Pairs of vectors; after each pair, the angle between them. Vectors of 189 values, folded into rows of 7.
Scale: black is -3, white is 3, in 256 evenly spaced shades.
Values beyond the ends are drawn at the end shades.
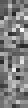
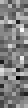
partly aligned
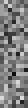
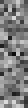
orthogonal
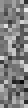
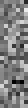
nearly parallel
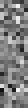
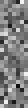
orthogonal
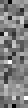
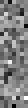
nearly parallel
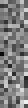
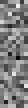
partly opposed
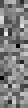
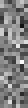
nearly opposite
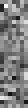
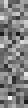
partly aligned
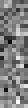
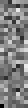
partly opposed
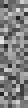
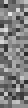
nearly parallel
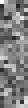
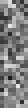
partly aligned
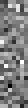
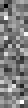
orthogonal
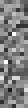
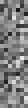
partly aligned
